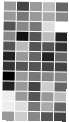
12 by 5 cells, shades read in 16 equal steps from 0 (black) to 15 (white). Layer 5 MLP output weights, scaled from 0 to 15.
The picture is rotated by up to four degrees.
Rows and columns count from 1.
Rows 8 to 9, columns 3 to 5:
7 8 8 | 4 12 6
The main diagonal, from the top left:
9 7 7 11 3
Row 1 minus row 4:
1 3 4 0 4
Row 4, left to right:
8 1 5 11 2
